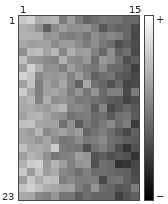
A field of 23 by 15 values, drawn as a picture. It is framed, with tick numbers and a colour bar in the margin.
No regular stripes run through it. The texture is fine-grained noise. Overall the values sit about 50% of the way up the scale. The field climbs toward the left.
